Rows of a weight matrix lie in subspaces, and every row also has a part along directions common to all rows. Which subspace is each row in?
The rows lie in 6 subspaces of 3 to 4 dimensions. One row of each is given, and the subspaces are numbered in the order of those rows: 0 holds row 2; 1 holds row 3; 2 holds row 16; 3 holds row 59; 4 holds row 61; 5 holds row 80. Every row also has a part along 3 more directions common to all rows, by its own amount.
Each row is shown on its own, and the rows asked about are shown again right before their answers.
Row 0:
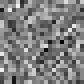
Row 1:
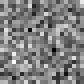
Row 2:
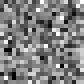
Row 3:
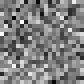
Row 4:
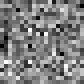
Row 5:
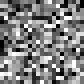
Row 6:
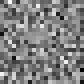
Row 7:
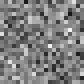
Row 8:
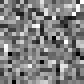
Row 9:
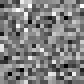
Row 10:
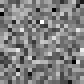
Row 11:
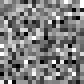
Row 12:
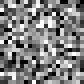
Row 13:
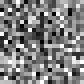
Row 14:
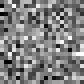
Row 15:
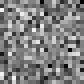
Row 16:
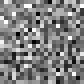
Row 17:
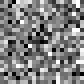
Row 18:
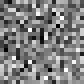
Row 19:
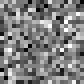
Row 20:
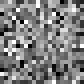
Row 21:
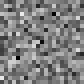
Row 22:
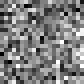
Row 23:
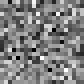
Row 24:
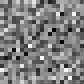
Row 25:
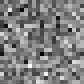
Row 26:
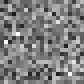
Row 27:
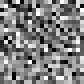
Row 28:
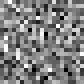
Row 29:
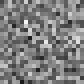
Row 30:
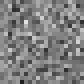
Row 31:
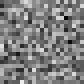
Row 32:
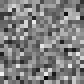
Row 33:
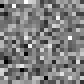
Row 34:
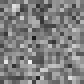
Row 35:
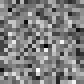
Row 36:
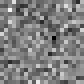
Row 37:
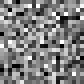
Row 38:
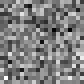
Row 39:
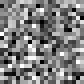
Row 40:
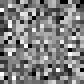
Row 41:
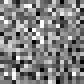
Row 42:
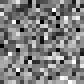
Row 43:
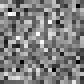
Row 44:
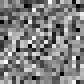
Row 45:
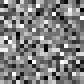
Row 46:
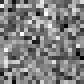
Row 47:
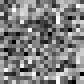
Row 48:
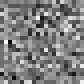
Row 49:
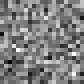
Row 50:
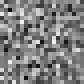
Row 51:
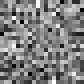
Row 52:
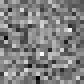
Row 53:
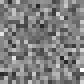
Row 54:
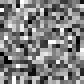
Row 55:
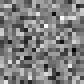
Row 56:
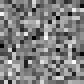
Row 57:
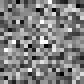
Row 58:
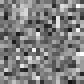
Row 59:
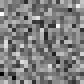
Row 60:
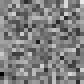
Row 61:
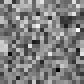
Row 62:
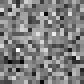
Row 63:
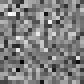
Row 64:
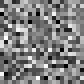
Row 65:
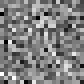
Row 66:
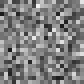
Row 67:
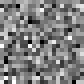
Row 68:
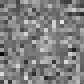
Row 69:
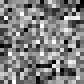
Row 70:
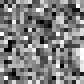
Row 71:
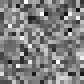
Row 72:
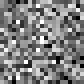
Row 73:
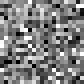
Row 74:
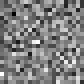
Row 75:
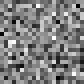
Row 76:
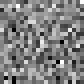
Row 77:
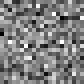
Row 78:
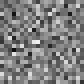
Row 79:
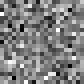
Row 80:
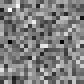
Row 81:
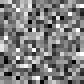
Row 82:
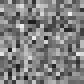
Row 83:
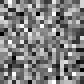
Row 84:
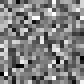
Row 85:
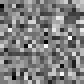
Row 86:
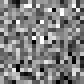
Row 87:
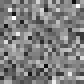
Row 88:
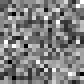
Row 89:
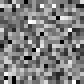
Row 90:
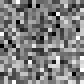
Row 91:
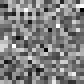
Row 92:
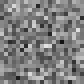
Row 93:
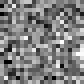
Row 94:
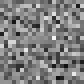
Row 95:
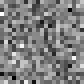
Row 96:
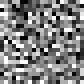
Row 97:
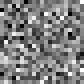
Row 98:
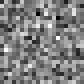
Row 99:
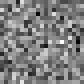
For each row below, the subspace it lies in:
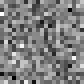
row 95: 3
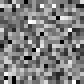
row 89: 5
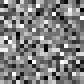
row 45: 1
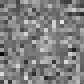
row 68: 0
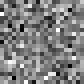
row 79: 3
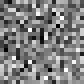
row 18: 3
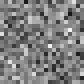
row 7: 1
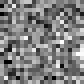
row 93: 0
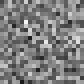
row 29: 5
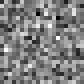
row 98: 4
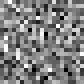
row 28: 3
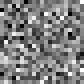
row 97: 1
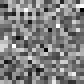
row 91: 1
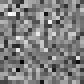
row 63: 1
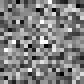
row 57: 2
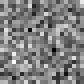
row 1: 3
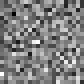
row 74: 2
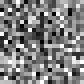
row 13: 1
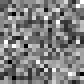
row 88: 1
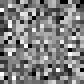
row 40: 4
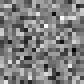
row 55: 5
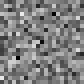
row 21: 4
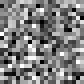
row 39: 4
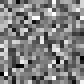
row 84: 3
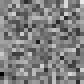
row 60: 2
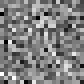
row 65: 3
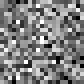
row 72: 2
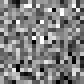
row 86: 2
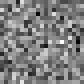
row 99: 5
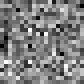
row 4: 3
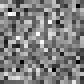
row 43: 1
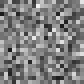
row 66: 0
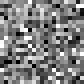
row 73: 5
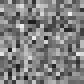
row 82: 0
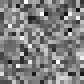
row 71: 1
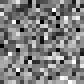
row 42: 2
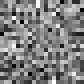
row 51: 1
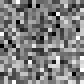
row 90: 2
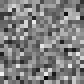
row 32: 5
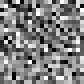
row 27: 1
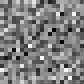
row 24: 0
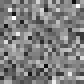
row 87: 1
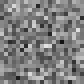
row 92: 5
